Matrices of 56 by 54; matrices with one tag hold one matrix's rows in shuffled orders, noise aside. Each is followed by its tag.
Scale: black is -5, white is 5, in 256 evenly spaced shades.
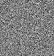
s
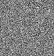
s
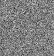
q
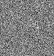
s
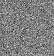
q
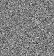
s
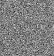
q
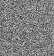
q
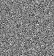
s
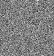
s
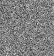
q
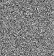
q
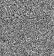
q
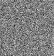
q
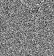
s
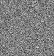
s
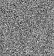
q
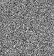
q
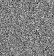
s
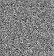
q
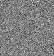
s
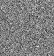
s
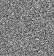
s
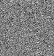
s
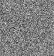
q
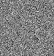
s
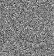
q
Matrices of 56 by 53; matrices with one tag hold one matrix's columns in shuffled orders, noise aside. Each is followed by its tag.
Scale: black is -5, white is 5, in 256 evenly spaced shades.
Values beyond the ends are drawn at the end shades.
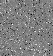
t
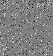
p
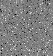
t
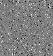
p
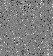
p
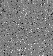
t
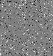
p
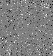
p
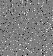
t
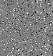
t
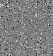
p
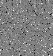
t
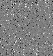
p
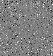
p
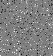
t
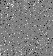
p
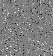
t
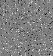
t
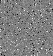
t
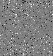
p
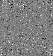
p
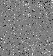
p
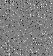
p
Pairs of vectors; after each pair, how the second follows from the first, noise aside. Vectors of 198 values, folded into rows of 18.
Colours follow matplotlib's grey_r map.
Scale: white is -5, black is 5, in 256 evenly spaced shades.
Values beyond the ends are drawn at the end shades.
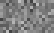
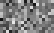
scaled up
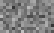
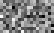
scaled up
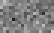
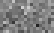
wrapped around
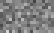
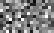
scaled up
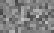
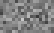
sign-scrambled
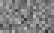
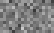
wrapped around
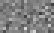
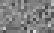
sign-scrambled
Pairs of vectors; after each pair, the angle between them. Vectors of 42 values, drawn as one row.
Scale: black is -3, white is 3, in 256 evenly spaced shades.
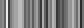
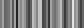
orthogonal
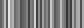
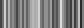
partly aligned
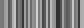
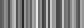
nearly parallel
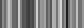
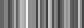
partly opposed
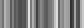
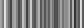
orthogonal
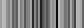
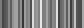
nearly opposite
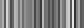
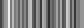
partly aligned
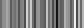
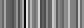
partly aligned
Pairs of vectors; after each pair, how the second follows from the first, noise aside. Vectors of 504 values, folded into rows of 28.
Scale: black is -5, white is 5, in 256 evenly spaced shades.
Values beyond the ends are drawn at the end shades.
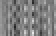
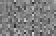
sign-scrambled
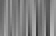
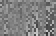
sign-scrambled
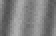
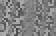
sign-scrambled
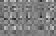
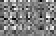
scaled up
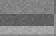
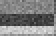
scaled up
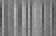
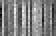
scaled up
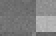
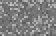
shuffled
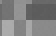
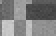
scaled up
